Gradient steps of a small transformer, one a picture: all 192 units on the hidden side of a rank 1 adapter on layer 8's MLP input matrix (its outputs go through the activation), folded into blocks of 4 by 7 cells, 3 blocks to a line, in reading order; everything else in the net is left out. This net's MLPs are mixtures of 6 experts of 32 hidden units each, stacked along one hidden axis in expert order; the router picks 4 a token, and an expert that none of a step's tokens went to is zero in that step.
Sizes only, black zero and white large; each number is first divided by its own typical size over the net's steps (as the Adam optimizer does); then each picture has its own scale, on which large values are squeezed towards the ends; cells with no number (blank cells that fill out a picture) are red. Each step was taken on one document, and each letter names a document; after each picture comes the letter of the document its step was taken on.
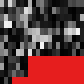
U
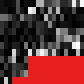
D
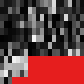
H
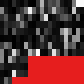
D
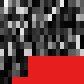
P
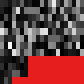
P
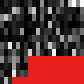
D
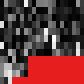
H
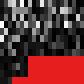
P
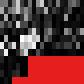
U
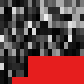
P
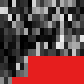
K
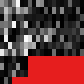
U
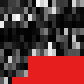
D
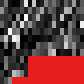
K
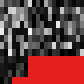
P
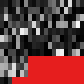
H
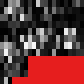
U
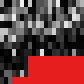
P
